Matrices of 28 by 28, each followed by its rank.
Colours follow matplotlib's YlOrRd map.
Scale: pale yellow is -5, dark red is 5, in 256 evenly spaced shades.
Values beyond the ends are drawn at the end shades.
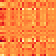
two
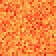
full rank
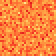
full rank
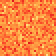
full rank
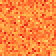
full rank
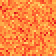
full rank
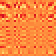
two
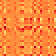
two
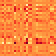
two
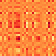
two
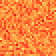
full rank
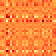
two
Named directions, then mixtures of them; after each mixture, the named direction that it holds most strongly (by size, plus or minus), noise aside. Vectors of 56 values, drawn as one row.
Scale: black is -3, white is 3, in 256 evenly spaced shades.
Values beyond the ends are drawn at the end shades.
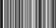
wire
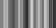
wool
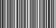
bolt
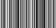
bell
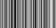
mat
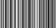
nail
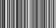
bolt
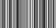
bell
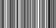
bolt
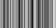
wool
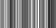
wool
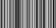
bell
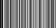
wire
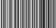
bell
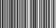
bolt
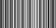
nail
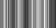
wool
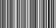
bolt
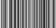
bell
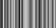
wire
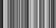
wool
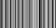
wire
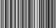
nail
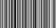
mat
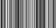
bell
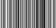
bell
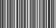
bolt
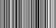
nail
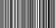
nail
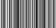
bell
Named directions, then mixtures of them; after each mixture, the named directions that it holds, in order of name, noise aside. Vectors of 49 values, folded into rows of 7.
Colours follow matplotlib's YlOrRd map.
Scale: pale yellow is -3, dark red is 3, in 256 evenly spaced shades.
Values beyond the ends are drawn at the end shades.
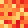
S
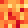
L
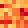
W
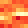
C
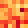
C, L, W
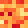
L, S, W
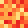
S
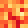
C, L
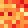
S, W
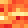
C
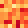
L, S, W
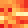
C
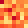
L, S, W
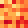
C, S, W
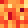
L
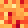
L, S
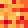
C, S, W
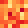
L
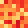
S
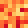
C, L, W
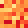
S, W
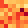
L, S, W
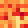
C, L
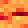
C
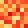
C, S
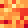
S, W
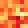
C, L
